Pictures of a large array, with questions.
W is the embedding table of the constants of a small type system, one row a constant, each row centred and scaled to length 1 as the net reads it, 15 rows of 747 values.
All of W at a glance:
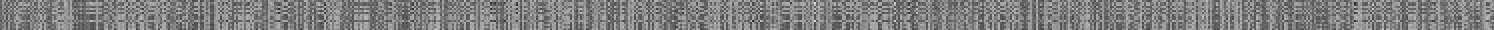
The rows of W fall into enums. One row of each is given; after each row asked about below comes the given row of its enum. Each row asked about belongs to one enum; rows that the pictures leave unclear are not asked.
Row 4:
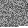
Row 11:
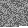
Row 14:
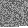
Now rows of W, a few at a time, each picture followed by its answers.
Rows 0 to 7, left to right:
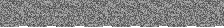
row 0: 14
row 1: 4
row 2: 4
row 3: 14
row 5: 11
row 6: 4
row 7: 14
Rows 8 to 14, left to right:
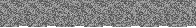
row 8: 11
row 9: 11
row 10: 4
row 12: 14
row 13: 11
